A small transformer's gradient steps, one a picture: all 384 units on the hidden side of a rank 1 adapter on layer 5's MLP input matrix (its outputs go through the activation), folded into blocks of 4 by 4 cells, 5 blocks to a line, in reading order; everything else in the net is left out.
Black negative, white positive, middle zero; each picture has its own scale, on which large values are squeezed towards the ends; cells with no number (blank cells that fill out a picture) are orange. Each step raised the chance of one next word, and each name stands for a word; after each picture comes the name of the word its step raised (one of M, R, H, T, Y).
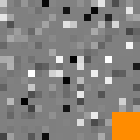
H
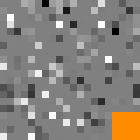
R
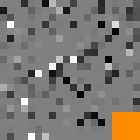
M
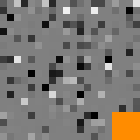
H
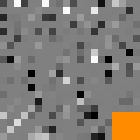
H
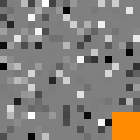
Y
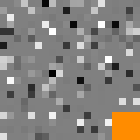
R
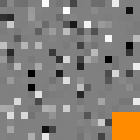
H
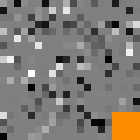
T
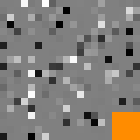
Y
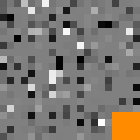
T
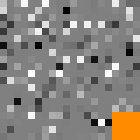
Y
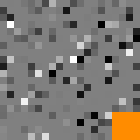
M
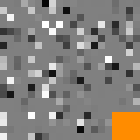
R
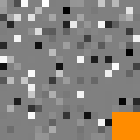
Y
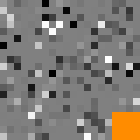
R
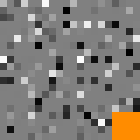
Y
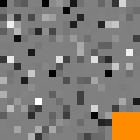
M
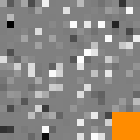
M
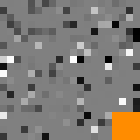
T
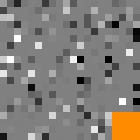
T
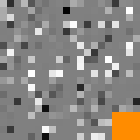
H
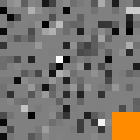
H
